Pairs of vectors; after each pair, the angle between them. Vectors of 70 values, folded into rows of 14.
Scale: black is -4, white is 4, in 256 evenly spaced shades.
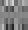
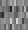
orthogonal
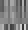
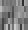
partly opposed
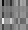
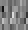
partly aligned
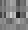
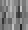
partly aligned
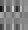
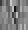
partly aligned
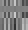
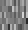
partly opposed
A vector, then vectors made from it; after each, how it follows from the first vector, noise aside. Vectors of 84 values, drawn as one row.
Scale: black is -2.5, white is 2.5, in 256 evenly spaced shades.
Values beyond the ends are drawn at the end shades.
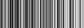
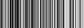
copied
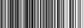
copied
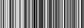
wrapped around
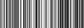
wrapped around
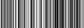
wrapped around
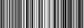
wrapped around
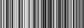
wrapped around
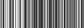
wrapped around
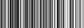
copied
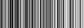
copied
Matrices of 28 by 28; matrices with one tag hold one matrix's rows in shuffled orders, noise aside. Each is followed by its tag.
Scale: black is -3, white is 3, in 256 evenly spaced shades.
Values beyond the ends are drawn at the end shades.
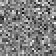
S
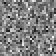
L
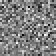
S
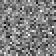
L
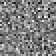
S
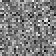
S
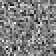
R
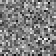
S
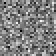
L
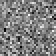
L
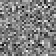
S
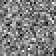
L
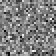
L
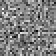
R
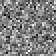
L
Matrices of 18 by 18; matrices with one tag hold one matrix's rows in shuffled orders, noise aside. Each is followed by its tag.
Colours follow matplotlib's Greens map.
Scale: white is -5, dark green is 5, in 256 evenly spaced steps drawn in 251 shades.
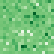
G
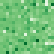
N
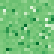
N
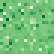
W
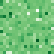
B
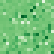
G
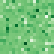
N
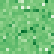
G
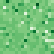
N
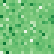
W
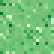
B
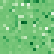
G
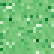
B
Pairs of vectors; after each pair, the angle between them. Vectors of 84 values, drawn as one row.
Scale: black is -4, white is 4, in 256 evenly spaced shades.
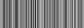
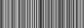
nearly opposite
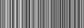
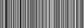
partly opposed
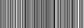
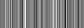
orthogonal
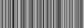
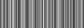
nearly opposite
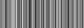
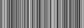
partly opposed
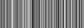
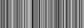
nearly parallel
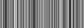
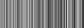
orthogonal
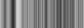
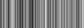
partly opposed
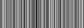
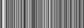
partly aligned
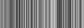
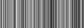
partly opposed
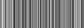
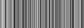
nearly parallel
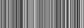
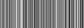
nearly opposite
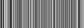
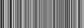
nearly parallel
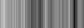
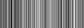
partly opposed
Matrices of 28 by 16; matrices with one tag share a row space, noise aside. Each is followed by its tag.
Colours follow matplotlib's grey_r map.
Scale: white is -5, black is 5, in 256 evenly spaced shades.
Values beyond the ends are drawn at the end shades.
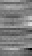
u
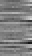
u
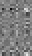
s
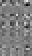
s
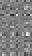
s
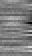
u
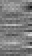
u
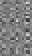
s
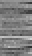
u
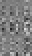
s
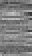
u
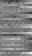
u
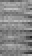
u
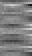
u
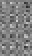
s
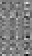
s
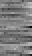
u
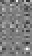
s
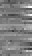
u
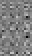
s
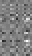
s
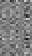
s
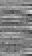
u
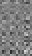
s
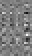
s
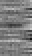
u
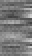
u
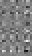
s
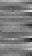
u
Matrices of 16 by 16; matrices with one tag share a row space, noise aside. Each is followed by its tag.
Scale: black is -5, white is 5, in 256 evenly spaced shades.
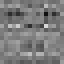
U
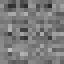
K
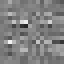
K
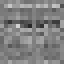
U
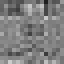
U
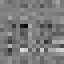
K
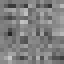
K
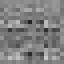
U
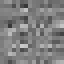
K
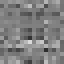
U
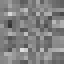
K
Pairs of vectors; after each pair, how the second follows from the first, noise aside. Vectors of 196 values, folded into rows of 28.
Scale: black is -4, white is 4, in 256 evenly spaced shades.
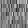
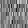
copied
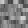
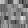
copied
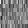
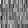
copied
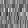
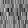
sign-scrambled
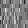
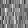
copied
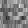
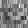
copied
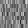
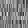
sign-scrambled
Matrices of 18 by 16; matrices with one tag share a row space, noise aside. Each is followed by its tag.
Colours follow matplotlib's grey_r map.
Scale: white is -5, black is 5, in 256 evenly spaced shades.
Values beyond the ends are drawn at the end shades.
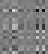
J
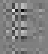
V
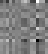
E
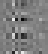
V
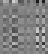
J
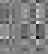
E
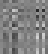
J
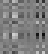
J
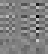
E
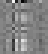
V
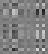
J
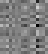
E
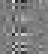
V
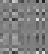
J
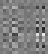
J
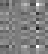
E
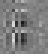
V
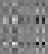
J
